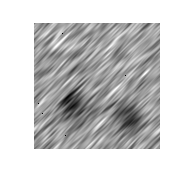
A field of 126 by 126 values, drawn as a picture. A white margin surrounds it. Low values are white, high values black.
The grain runs diagonally up to the right. There are two bumps. Five lone cells stand out, each far higher than its neighbours.
